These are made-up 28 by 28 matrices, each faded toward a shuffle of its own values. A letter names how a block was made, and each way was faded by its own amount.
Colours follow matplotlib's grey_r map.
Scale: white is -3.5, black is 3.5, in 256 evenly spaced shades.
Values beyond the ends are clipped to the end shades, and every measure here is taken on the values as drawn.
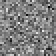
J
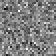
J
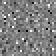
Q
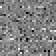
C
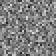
J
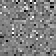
Q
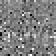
Q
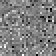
Q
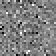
Q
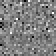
C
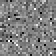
Q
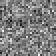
J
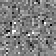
Q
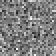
J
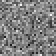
J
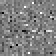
C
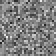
J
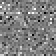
C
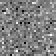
C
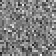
J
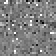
C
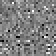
Q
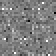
C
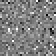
Q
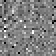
Q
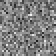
J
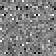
C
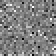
Q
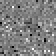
C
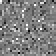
Q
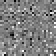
Q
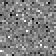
C
